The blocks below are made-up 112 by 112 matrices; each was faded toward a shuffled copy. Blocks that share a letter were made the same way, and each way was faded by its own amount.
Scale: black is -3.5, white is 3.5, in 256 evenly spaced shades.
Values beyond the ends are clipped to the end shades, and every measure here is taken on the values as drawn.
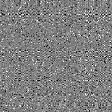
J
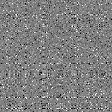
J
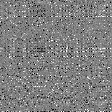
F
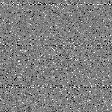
F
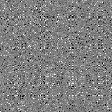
J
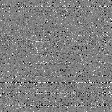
F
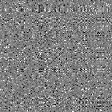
J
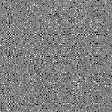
J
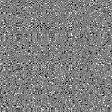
J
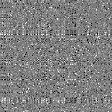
J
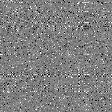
F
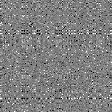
J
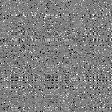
J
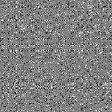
J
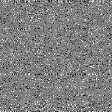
F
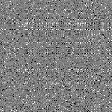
J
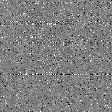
F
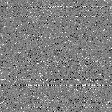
F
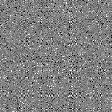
J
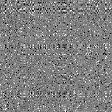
J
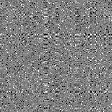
J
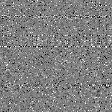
F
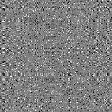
J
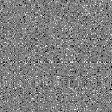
J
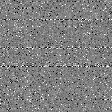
F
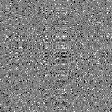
J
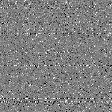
F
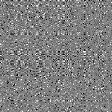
J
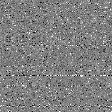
F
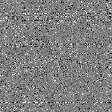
F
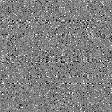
F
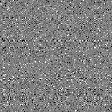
J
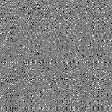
J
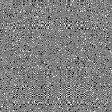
J
